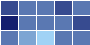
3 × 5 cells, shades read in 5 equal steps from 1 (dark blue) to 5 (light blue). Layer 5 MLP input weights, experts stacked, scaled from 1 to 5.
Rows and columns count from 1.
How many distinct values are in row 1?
2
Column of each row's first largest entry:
2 2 3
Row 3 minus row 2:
2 1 2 0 1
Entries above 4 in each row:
0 0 1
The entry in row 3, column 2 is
4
